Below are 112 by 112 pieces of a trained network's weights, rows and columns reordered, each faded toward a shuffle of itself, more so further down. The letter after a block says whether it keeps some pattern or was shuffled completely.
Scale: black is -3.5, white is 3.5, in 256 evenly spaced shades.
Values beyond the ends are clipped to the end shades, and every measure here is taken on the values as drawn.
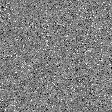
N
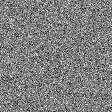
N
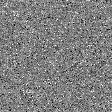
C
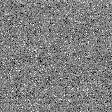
C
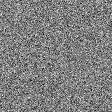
N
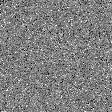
N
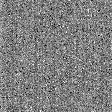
C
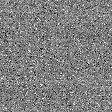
C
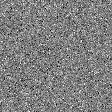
N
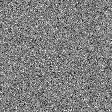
N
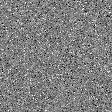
N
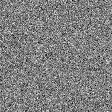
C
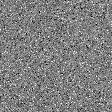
N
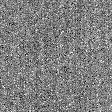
C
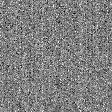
C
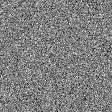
N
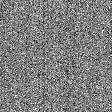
C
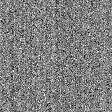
C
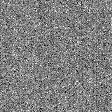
C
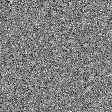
N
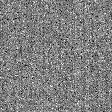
C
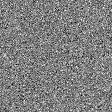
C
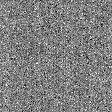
C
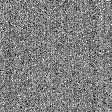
C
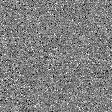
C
